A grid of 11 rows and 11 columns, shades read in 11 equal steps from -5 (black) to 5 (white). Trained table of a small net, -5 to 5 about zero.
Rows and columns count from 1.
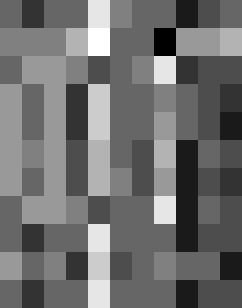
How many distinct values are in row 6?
6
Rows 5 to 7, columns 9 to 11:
-1 -2 -4 / -4 -1 -2 / -4 -2 -3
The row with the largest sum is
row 2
